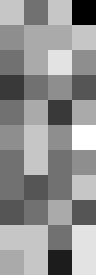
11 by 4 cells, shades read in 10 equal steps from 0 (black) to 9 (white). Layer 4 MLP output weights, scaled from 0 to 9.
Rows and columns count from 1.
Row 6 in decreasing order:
9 7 5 5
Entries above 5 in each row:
2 3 2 0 2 2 1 1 1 3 3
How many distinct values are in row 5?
3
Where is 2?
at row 4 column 1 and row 5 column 3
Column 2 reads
4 6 6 4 6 7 7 3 4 7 7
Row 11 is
6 7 1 8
